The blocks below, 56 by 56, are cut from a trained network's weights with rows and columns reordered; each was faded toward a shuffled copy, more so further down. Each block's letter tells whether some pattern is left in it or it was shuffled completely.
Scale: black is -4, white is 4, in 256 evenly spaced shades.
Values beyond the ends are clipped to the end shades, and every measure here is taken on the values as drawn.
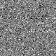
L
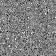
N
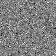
N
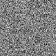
L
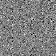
L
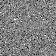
N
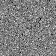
N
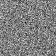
N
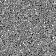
N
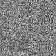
L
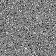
N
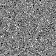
N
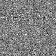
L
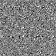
L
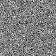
L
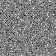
N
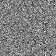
N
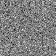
L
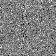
L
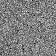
N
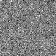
L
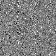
L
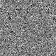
N
